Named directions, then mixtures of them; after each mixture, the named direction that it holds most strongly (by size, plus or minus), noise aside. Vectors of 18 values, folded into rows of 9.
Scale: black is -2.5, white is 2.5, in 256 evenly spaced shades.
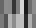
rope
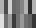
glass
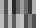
glass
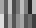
glass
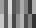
glass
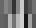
rope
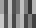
glass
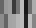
rope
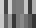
glass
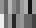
glass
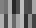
rope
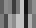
rope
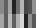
rope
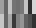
glass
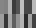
rope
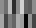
rope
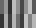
glass
